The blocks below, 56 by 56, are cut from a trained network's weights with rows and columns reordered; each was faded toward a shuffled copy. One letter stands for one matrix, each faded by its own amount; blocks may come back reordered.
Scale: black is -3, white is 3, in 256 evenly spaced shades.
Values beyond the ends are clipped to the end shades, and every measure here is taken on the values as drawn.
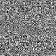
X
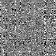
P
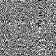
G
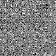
P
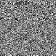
X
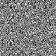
G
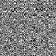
G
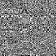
G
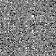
P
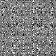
P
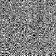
G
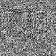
X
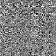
G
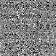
P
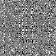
P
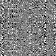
P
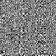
G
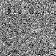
X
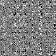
P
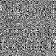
X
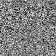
X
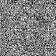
X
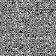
P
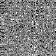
P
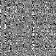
P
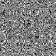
G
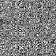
G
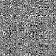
G
